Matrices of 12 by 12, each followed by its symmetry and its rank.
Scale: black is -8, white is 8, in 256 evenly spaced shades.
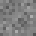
symmetric, full rank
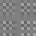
symmetric, rank one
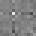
symmetric, rank two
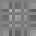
symmetric, rank one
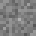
symmetric, full rank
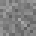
symmetric, full rank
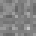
symmetric, rank two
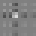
symmetric, rank one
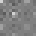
symmetric, rank two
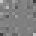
symmetric, rank two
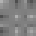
symmetric, rank one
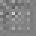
symmetric, rank two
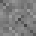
symmetric, full rank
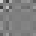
symmetric, rank one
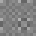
symmetric, rank two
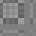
symmetric, rank one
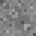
symmetric, full rank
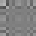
symmetric, rank one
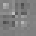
symmetric, rank two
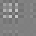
symmetric, rank one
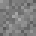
symmetric, full rank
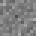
symmetric, full rank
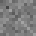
symmetric, full rank
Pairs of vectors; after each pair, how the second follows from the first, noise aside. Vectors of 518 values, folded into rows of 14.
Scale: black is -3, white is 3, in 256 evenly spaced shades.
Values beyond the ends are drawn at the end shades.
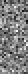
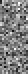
wrapped around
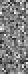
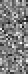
wrapped around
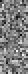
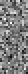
reversed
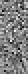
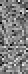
wrapped around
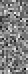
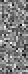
wrapped around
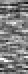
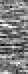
wrapped around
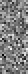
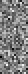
wrapped around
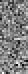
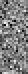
wrapped around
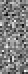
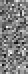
wrapped around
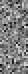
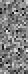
wrapped around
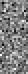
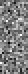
wrapped around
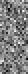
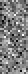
wrapped around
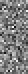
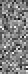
wrapped around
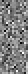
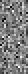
wrapped around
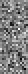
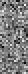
wrapped around
